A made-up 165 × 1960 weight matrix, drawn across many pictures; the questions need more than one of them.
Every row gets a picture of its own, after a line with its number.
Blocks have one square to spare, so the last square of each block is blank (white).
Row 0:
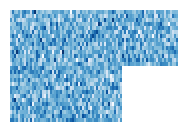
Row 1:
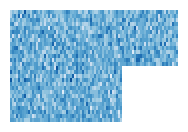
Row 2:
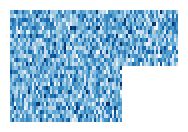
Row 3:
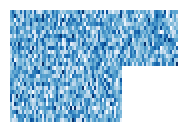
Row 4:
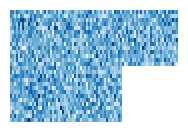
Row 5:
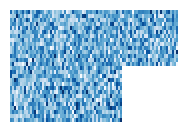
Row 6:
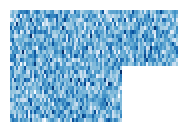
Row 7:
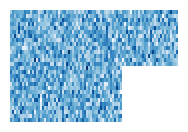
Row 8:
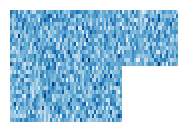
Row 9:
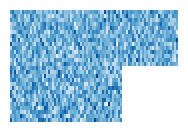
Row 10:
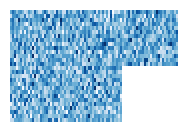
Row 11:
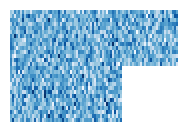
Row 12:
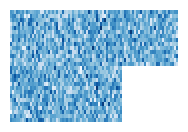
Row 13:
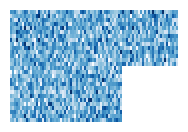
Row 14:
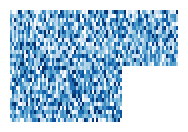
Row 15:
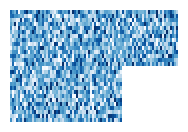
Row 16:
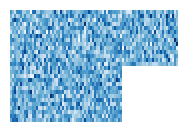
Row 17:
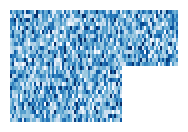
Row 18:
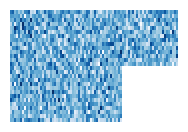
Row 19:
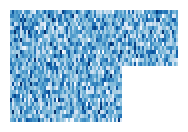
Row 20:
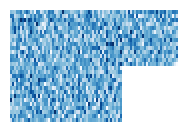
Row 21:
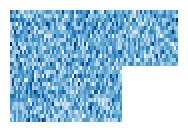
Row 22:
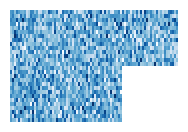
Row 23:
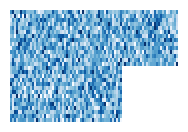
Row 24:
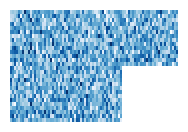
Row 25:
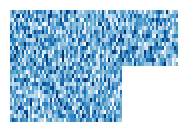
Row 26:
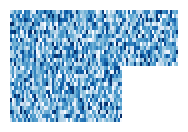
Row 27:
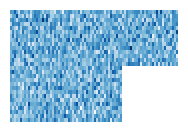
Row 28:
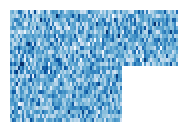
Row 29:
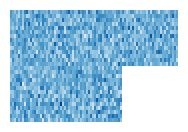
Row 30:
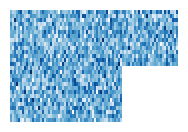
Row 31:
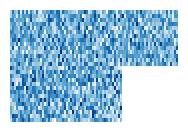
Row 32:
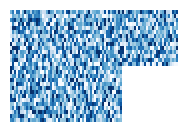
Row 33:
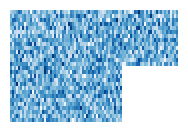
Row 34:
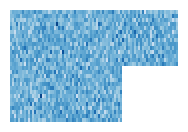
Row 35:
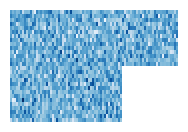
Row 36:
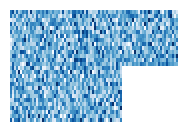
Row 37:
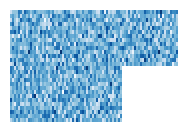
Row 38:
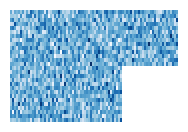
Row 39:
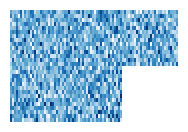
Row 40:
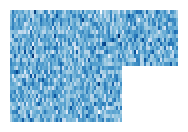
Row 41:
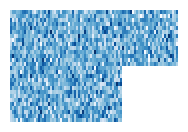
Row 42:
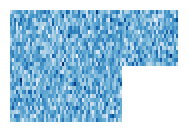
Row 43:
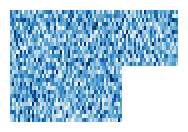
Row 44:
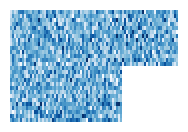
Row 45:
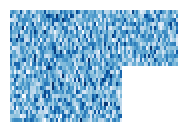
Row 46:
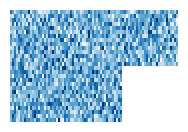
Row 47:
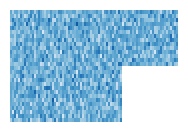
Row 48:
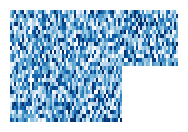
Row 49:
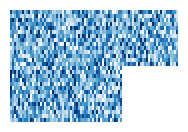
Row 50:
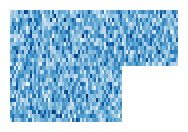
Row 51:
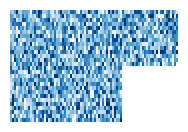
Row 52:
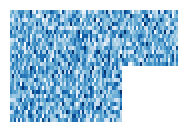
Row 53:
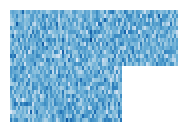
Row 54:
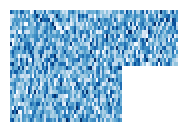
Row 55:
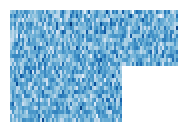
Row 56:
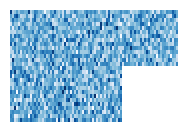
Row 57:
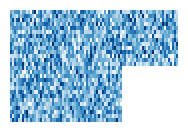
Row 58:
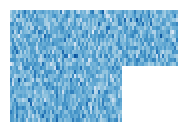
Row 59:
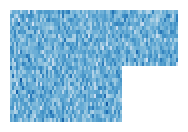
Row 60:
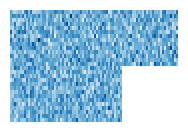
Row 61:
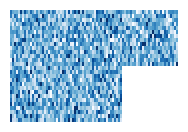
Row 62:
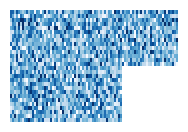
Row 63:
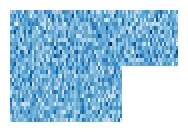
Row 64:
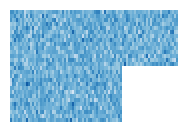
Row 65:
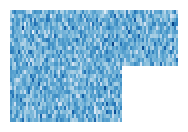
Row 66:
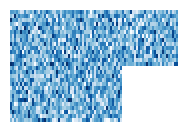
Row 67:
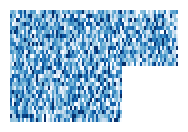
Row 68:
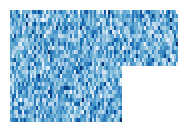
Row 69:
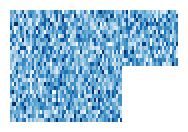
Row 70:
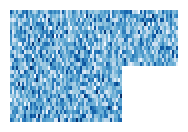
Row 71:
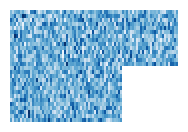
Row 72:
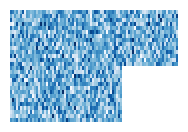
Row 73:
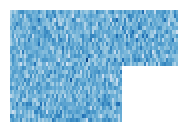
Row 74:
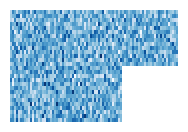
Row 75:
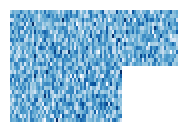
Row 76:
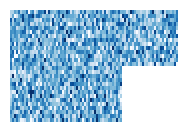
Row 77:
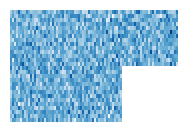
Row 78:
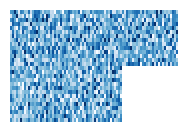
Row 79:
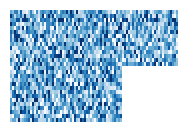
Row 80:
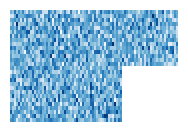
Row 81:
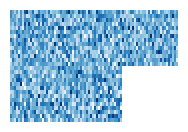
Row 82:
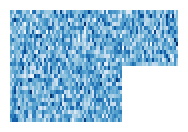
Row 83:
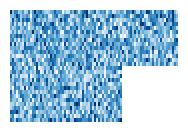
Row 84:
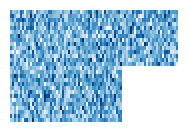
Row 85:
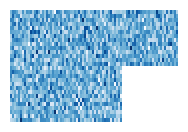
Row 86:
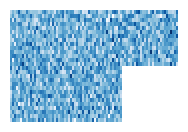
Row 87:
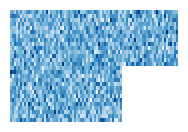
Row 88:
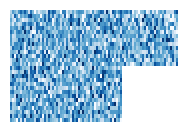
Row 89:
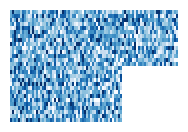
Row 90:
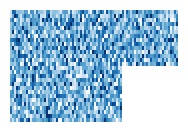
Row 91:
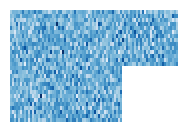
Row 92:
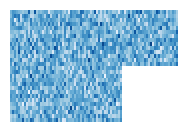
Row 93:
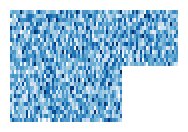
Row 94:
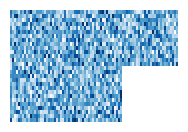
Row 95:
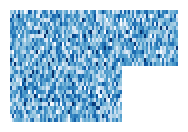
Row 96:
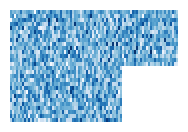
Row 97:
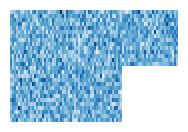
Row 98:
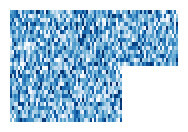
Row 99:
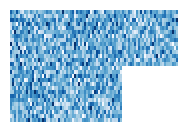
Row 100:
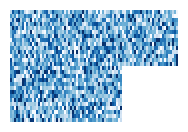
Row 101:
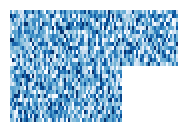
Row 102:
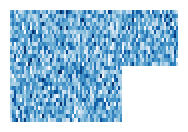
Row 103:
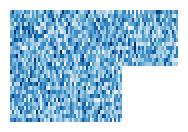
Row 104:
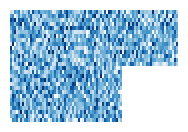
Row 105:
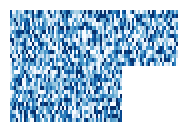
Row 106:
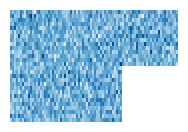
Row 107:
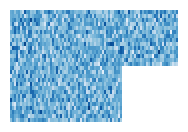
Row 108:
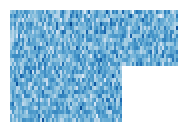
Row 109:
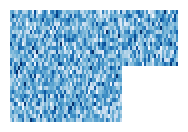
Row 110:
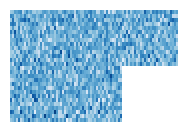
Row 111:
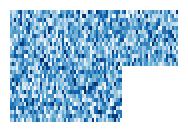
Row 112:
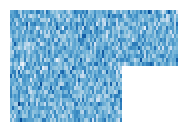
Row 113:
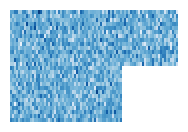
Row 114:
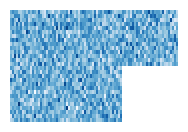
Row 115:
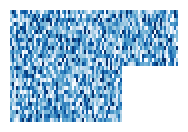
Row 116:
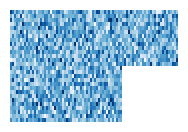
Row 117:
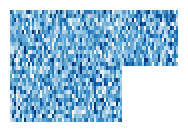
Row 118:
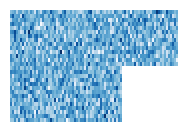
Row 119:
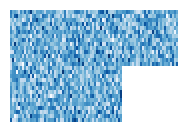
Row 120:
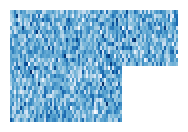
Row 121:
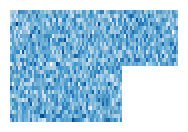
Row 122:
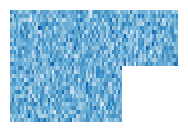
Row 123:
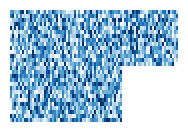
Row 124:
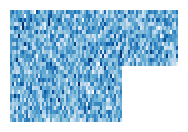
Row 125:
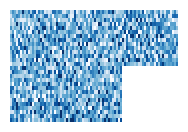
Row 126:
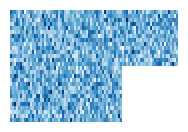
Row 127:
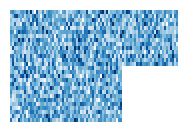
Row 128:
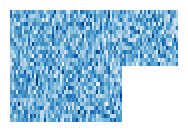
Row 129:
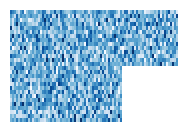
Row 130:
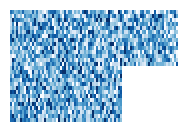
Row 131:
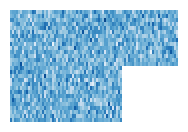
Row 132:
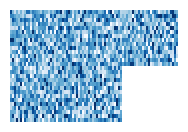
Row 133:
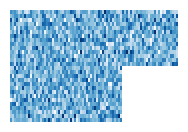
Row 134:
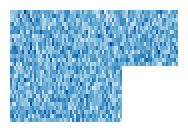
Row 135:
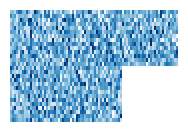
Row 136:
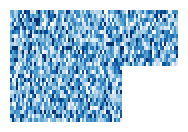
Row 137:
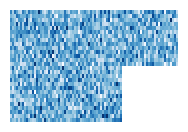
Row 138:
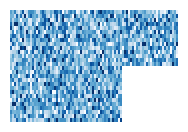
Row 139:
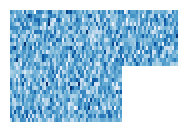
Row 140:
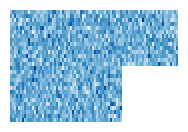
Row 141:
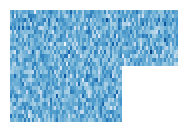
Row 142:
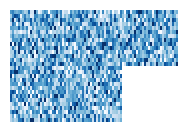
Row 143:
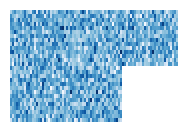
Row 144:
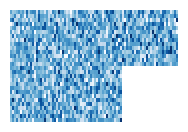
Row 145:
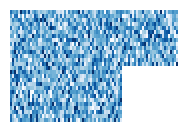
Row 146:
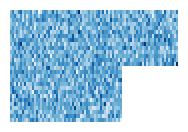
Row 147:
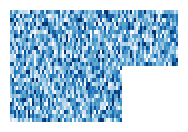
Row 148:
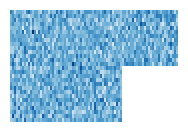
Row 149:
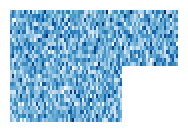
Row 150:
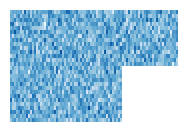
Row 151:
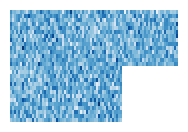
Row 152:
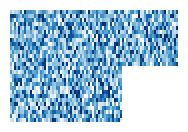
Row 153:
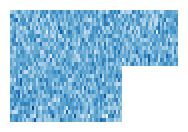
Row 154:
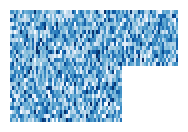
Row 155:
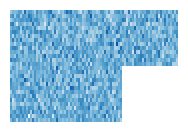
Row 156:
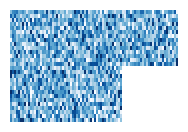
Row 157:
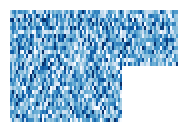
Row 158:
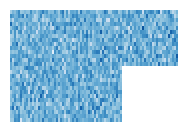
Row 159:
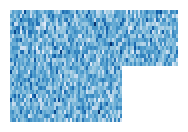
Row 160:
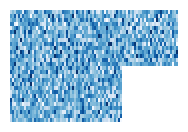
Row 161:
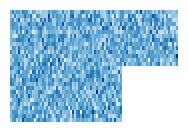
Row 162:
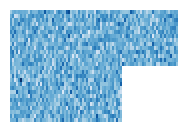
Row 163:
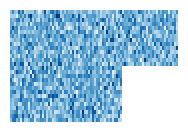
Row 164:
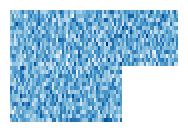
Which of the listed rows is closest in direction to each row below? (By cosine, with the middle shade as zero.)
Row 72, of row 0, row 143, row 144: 144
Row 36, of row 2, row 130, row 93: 93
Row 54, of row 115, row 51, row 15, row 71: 51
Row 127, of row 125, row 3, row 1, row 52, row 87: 52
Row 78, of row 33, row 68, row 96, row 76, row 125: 33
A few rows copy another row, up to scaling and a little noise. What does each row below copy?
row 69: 138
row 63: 160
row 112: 98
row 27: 78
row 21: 99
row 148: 117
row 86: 77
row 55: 108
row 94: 119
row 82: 16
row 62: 4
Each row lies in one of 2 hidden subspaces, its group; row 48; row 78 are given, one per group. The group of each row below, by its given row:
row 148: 78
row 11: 78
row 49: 78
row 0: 48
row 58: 48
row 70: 78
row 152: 78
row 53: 48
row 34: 48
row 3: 78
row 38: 48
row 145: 78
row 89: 48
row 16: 78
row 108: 78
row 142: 78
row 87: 78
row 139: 48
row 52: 78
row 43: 48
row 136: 48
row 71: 48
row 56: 78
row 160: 48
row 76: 78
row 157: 78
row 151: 48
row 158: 78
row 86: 78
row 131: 48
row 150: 48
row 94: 78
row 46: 78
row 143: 78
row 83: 78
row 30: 78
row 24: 48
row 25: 48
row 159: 48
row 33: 78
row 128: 78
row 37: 48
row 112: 78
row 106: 48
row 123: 48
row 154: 48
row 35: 48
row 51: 78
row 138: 48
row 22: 48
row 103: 48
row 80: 78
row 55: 78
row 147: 48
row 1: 48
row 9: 48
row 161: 78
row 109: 78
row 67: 78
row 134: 48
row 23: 78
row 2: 78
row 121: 48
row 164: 48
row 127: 78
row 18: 48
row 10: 78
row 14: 78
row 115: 78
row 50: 48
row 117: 78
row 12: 48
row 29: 78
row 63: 48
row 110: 48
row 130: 78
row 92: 78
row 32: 48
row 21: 48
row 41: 78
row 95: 78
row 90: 78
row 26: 48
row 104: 78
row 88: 78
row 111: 78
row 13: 78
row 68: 78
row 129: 48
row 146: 78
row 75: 48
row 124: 48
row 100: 78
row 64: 48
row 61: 78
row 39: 78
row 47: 48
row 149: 78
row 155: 48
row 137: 78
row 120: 78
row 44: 48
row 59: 78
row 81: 78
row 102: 78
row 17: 78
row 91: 48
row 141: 48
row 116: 48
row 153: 78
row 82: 78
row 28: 78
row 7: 48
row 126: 48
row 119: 78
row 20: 48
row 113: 78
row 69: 48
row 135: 48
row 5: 78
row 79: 48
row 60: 78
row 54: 78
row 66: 48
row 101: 78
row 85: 78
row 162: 78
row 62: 48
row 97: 78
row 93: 48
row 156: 78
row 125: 48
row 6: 48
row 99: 48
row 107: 48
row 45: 48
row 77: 78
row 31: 78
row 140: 78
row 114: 78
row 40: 78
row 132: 78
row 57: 78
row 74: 48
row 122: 48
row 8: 48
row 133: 48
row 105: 78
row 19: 48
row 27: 78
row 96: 48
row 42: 78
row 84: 48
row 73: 48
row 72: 48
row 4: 48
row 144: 48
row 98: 78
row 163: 78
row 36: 78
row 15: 78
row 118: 48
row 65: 78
